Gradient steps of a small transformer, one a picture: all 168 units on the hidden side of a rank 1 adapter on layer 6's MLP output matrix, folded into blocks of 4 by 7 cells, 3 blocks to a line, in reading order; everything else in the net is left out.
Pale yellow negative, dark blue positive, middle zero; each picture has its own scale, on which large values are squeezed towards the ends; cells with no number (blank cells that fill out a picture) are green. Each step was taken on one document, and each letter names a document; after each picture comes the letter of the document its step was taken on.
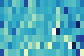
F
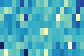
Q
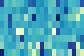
F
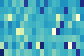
F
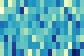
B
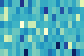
Q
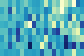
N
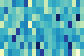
F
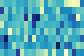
B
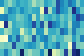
B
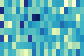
B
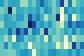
N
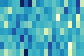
Q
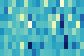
N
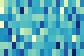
B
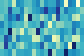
B
